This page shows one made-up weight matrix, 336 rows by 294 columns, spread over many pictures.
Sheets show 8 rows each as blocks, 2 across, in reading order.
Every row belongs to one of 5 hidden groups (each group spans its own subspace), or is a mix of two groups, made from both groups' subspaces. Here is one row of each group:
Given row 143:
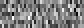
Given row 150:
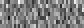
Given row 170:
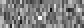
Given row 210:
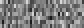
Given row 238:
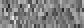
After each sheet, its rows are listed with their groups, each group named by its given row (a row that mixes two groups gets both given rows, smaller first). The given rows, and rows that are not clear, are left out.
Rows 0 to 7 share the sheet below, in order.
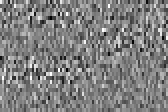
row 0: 210
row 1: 238
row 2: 170
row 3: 150
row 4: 210
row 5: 143 and 170
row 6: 150
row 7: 150
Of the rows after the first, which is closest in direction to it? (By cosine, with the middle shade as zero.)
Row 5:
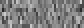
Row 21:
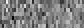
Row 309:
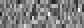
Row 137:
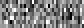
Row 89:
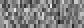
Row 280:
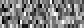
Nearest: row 280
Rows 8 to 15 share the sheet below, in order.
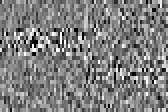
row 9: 150 and 170
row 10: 150
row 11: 210
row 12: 143 and 210
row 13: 210
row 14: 170
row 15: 238
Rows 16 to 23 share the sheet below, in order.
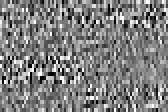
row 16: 170
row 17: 210 and 238
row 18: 238
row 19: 143
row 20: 210
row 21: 143 and 238
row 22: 238
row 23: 143
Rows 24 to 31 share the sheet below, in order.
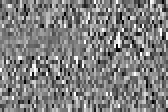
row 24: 238
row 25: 210
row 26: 238
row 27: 150
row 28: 150
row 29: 210
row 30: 143 and 238
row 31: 170
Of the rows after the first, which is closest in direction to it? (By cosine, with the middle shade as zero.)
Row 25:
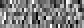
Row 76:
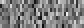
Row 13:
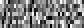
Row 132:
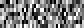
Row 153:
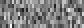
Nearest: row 132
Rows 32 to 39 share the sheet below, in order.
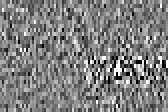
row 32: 170
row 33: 150
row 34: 238
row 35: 150
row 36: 143
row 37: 150
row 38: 238
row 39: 143
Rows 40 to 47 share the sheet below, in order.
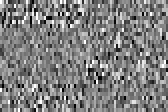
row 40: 210
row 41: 210
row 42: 170 and 210
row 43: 150
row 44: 143
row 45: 170 and 238
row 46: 150
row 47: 210
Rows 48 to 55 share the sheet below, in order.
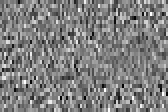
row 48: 150
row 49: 210
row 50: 143
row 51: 238
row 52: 143
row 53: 170
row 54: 210
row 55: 150
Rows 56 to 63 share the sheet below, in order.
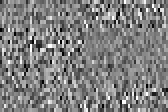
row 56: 210
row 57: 143
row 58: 210
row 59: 150
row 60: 238
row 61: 238
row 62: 210
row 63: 143 and 170
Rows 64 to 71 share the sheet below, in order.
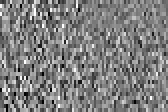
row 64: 150
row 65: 210
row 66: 150
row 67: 143
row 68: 238
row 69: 143
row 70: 238
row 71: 210
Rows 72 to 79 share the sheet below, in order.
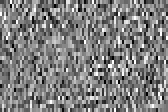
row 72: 150 and 210
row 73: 210
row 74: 238
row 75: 150
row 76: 150
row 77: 238
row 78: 210
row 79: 143
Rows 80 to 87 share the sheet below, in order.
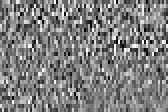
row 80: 150
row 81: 238
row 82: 143
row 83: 210
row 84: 170 and 238
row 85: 238
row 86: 143
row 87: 150
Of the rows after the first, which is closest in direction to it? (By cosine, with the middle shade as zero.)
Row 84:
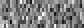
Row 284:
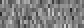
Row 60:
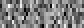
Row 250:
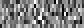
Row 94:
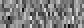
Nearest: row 60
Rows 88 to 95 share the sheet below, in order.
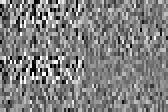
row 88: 150
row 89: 238
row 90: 150
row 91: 150
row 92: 150
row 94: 143
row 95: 210
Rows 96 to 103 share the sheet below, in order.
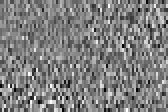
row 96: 150 and 238
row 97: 238
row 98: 170
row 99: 150 and 210
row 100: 143
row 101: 143 and 170
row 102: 210
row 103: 150 and 238
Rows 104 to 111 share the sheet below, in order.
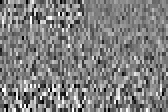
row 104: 210
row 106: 170
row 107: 238
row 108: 150
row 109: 210
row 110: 238
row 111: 150
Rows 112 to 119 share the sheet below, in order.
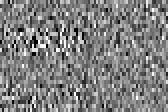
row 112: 210
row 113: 170
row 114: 150
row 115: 150
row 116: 170
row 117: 170
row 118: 143
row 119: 143
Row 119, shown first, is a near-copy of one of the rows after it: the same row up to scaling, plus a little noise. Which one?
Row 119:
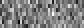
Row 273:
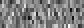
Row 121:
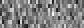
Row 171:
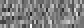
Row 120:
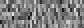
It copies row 121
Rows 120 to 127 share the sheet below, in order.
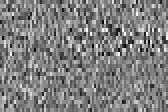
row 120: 143
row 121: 143
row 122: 170
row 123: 150
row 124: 210
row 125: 143
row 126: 170 and 210
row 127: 210
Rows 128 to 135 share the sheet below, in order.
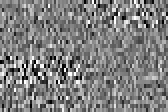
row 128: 170
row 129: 210
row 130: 210
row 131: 150 and 238
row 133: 143
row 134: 210
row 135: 210
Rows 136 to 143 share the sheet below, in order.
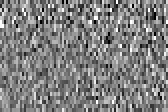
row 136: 170
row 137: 170 and 238
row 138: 150
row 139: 170 and 238
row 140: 170 and 238
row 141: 170
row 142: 150
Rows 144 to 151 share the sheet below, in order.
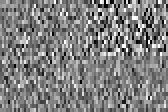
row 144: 150 and 210
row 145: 210 and 238
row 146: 238
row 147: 150
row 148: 238
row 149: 150
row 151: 150
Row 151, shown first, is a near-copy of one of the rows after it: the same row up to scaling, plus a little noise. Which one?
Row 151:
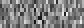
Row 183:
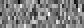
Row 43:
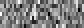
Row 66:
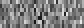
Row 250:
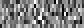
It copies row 66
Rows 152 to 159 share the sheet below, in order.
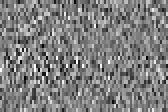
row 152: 150
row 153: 170
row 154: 238
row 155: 150
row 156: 150
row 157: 238
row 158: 150
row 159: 143
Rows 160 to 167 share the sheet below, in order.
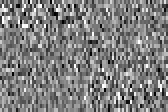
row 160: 143
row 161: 170
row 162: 150 and 170
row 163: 143 and 238
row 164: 143
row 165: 238
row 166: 143 and 170
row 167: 150
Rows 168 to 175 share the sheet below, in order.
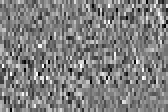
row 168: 150
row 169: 238
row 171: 143
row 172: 170
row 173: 238
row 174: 170
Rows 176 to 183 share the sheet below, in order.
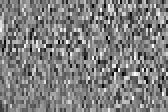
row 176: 170
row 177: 238
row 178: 210
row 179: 170 and 210
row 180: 143
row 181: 210
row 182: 170 and 238
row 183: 150
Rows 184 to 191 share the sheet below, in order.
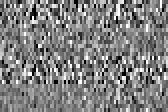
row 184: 150
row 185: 150
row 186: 170
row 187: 238
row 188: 143
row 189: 150
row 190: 170
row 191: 150
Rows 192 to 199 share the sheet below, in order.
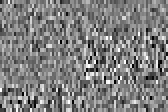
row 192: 210
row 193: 170
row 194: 210
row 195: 170
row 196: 170 and 210
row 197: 143
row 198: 170 and 238
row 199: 210
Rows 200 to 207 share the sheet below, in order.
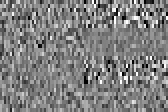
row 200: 143
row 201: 210
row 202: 170
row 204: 143
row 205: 170
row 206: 170
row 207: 170 and 210
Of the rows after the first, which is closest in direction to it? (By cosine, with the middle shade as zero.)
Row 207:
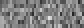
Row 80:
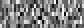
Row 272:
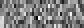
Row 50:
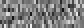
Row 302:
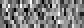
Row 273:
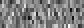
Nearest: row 272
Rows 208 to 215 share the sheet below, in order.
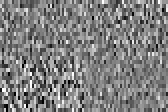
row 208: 170 and 238
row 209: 150
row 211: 143
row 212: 143
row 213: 150
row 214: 238
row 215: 238
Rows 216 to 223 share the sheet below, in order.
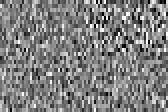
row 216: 150
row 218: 238
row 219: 150
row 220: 210
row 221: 143 and 210
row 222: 170
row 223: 170
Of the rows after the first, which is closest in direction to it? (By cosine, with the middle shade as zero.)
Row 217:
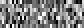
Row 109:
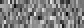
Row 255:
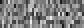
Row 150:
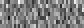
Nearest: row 255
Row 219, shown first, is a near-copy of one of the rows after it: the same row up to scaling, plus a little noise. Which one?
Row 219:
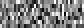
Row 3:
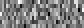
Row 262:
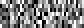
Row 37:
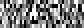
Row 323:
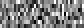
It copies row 323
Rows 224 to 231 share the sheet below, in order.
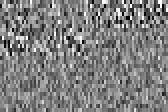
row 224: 238
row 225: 150
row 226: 170
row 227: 143
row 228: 150
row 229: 150
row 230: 238
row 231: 150 and 210
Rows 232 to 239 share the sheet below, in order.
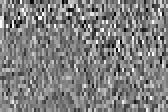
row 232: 170
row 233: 143
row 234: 150
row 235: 143
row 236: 143
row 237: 150
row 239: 210
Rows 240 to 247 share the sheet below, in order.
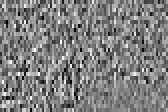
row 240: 238
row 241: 210
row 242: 150 and 210
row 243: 238
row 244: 238
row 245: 210
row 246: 143
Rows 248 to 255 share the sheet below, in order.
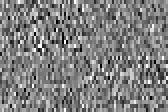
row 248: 150
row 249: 143
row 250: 150
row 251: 210
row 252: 143 and 170
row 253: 238
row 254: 238
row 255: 210
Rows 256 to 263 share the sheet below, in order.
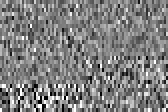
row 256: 143 and 170
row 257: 150
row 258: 170
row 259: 238
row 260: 150
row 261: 238
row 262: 150
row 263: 238
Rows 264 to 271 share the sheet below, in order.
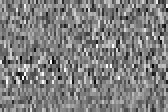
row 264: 238
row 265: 238
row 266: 170
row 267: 143
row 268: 238
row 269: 170
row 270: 143
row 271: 238
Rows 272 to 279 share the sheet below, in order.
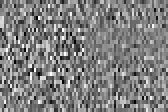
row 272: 170 and 210
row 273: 143
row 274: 238
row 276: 210
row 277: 210
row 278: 210
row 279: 210
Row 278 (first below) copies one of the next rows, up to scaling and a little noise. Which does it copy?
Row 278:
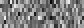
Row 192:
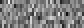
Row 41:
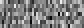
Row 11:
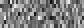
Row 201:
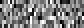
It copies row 11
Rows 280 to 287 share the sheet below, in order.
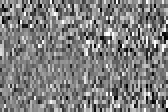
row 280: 143
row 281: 238
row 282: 170
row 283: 170
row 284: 143
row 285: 170
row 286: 210
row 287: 170
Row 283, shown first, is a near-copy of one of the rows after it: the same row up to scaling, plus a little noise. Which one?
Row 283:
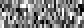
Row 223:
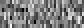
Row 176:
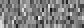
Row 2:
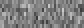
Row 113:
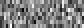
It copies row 2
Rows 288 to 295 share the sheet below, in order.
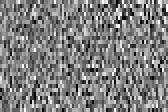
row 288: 150
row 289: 150
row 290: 170
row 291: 210
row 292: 170
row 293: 143
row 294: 150
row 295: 143
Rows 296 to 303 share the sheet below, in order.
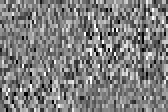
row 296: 143
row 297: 170
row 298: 170
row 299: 238
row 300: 143 and 210
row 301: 238
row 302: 238
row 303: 210
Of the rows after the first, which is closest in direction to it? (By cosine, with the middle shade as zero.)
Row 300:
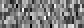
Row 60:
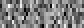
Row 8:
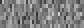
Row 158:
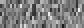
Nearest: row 158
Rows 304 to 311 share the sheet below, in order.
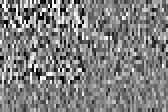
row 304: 238
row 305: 170
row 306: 150
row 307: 170
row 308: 210
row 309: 150
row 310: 150
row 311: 143
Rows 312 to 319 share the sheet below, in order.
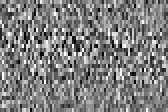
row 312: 143
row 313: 238
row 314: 238
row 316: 143 and 170
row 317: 210
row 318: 143
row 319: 150
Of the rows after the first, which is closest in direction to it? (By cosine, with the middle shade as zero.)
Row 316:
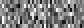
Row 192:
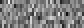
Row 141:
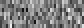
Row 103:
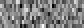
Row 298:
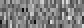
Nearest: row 298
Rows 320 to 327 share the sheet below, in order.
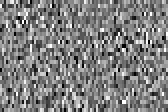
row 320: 238
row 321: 210
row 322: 210
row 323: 150
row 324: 150
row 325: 210
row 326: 238
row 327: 170
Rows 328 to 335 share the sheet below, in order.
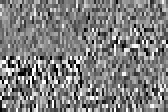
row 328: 150
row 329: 210
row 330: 150
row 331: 210
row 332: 143
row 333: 210
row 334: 143 and 170
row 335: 143
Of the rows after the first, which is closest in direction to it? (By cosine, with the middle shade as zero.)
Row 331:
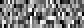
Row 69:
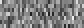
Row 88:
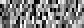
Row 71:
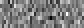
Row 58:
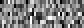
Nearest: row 58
